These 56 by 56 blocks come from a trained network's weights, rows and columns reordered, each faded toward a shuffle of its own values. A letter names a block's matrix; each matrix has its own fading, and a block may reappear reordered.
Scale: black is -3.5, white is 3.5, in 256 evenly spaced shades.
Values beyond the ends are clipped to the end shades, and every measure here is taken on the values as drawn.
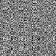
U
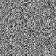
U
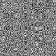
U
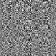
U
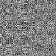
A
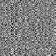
U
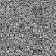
U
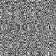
A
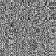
A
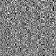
U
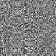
U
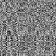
A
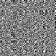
U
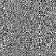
U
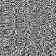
U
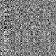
U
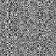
U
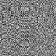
A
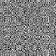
U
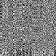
U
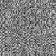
A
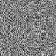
A
